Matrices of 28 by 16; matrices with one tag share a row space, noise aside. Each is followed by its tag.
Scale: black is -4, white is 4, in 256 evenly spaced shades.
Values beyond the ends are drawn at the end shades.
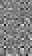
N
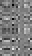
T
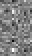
T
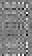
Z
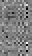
Z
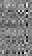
Z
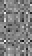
N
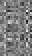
N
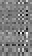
Z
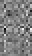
N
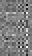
Z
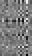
Z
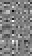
T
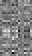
T
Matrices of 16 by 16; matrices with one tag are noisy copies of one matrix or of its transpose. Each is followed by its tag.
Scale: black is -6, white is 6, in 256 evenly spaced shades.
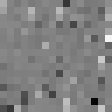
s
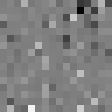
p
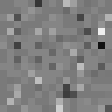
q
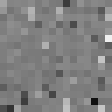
s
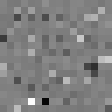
q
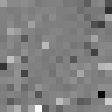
s
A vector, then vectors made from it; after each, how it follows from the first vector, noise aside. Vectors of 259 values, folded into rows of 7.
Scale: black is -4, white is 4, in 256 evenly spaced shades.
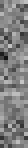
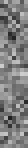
wrapped around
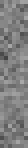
shrunk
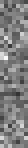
negated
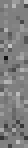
partly zeroed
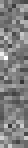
negated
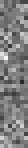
negated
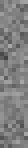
shrunk
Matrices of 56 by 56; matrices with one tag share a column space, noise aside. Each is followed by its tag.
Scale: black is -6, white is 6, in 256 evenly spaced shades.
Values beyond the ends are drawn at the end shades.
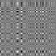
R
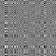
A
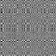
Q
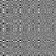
Q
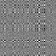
Q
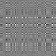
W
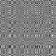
A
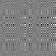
W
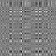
R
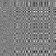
R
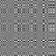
Q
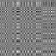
R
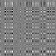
R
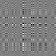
W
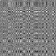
R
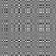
Q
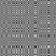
A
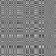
A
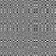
Q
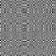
Q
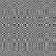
W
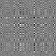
W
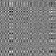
R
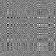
W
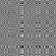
A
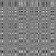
R
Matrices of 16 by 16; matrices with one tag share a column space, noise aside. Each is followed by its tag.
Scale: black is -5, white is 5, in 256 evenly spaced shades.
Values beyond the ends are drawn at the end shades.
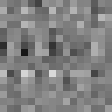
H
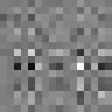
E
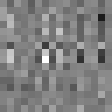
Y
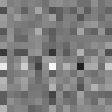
E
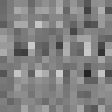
H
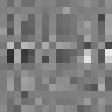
Y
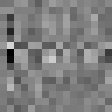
Y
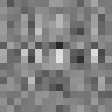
Y
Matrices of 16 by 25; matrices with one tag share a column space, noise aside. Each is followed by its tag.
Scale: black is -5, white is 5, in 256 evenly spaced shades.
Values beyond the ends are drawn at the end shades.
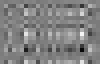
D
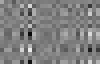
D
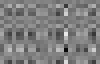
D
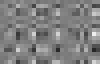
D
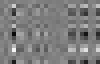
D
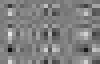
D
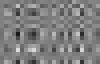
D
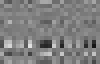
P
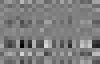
P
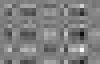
D
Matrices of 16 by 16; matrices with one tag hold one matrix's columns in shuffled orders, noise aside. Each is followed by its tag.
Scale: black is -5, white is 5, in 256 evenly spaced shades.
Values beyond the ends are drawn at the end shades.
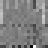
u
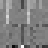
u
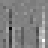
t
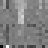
u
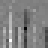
t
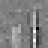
t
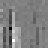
t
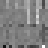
u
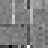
u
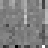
u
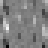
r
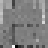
u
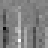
t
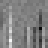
t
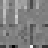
u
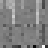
u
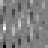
r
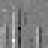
t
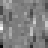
r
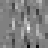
r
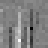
t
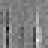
t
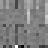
u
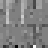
u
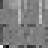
u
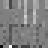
u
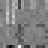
u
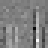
t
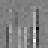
t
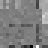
u
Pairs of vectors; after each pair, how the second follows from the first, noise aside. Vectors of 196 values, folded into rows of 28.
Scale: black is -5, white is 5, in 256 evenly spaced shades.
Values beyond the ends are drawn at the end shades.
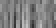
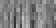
copied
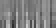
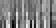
scaled up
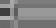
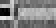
scaled up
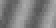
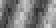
scaled up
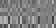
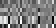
scaled up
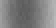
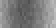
copied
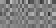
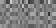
copied
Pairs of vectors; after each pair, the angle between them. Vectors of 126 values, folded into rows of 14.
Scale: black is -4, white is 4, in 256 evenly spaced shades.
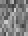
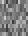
orthogonal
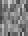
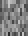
nearly parallel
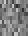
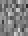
partly aligned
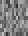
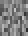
orthogonal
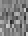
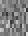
nearly parallel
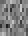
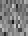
partly opposed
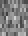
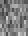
nearly parallel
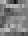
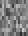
partly aligned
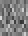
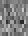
nearly parallel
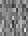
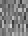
partly aligned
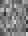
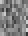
nearly opposite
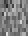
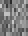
partly aligned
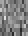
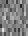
orthogonal
